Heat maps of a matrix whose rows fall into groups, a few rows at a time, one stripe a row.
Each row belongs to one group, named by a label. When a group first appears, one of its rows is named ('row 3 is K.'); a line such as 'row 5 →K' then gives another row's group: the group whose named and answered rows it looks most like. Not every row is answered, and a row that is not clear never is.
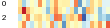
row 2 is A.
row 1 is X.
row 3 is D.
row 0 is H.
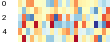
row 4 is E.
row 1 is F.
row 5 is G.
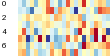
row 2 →A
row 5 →E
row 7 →E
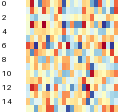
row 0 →D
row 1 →D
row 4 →F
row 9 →A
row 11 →G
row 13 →A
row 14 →H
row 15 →E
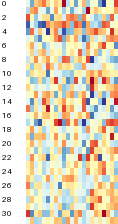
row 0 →F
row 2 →E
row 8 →A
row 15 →H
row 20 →X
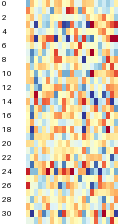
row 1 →E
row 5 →E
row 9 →E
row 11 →E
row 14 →H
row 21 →F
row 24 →H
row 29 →E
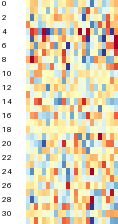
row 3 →D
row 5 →F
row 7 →F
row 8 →X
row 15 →H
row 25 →E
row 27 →E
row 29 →A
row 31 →A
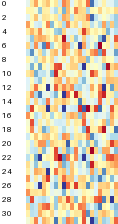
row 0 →A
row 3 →E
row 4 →G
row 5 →F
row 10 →X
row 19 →A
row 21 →X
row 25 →H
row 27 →D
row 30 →H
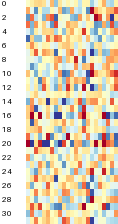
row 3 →E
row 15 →E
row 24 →X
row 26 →H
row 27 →A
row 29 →G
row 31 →A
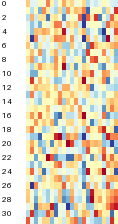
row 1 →F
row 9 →F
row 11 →G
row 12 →A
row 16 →G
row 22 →E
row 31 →E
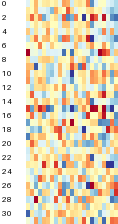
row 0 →A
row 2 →X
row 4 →E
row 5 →A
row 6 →X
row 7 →D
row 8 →H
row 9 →E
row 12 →F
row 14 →A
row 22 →A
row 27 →D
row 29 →F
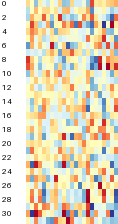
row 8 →D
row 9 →D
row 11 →A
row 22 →A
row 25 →E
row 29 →A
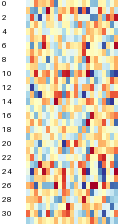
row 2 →D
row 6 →F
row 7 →G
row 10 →A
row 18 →H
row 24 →F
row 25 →F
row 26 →X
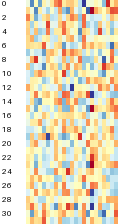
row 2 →E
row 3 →H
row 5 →E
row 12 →D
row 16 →F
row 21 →X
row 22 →X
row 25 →G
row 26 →X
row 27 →A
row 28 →D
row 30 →F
